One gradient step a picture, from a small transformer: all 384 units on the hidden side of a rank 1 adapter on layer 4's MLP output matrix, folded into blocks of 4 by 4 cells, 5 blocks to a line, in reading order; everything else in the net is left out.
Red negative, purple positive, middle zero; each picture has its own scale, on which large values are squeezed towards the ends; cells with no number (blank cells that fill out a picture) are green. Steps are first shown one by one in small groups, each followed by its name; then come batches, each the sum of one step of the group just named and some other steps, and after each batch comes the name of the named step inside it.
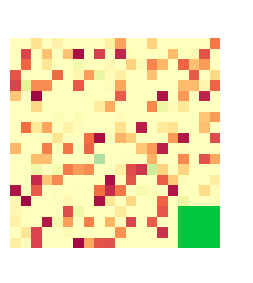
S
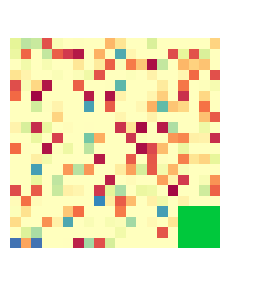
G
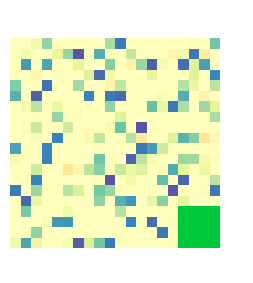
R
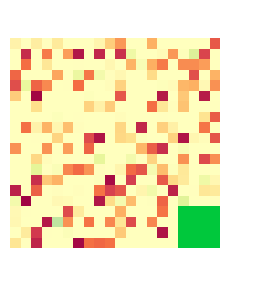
S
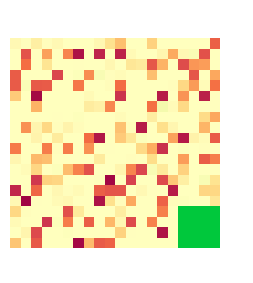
S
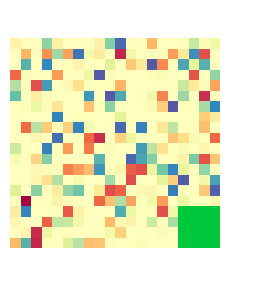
S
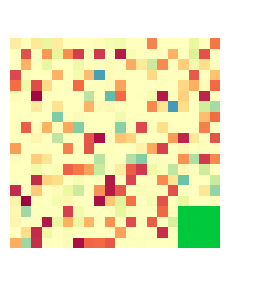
S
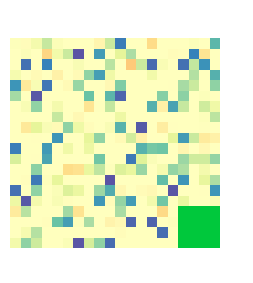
R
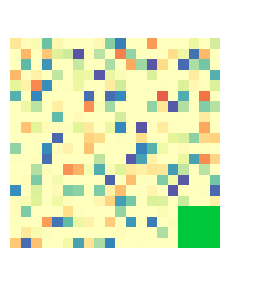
R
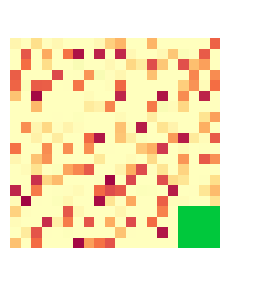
S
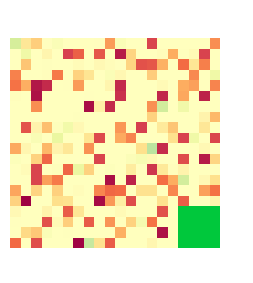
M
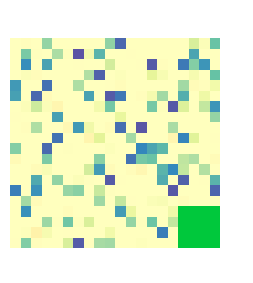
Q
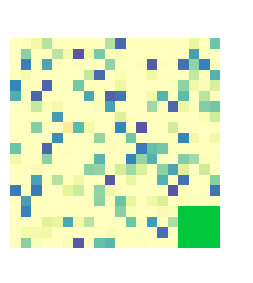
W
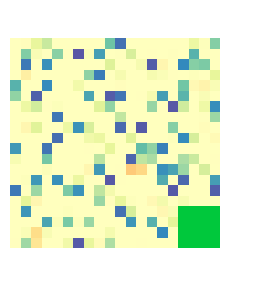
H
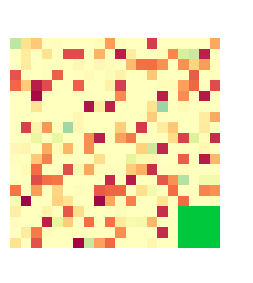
M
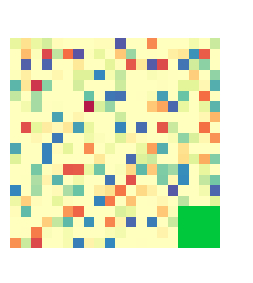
H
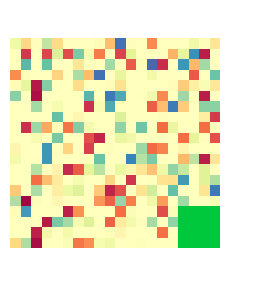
W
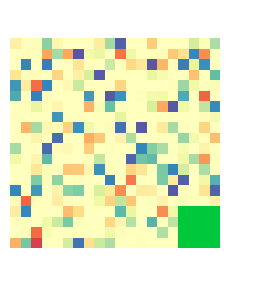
Q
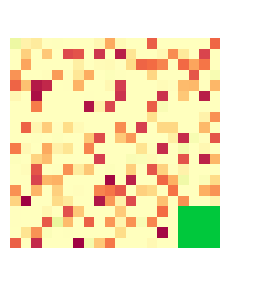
M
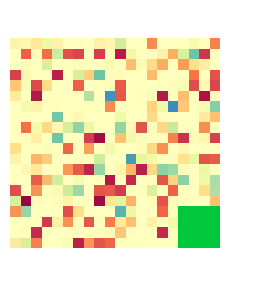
H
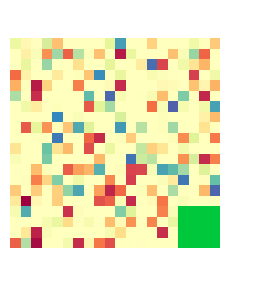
H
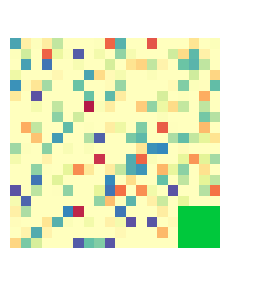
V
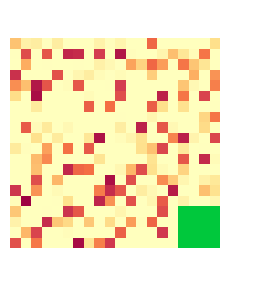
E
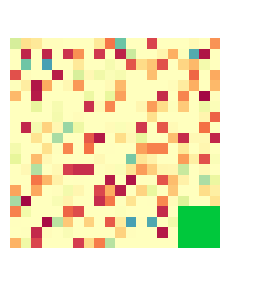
V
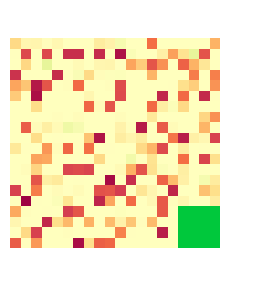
E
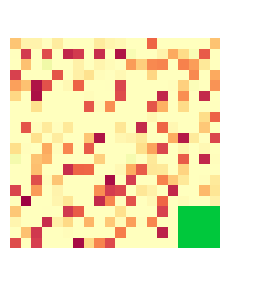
E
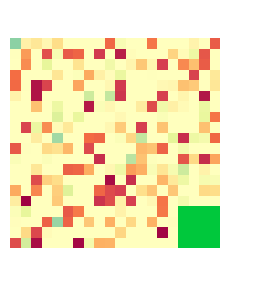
V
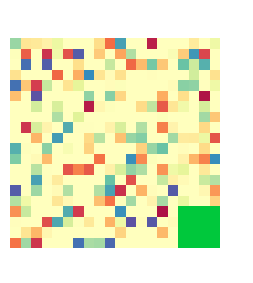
V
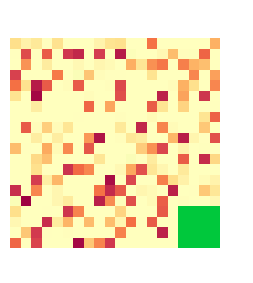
E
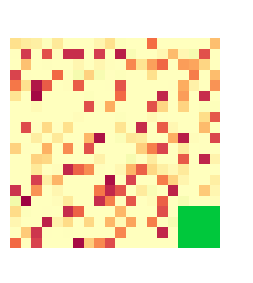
E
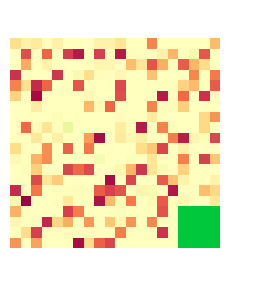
E
